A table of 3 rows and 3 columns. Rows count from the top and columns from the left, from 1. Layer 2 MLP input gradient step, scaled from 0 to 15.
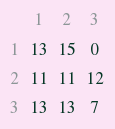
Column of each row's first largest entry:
2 3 1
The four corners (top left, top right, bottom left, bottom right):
13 0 13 7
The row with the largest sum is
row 2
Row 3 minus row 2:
2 2 -5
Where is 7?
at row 3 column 3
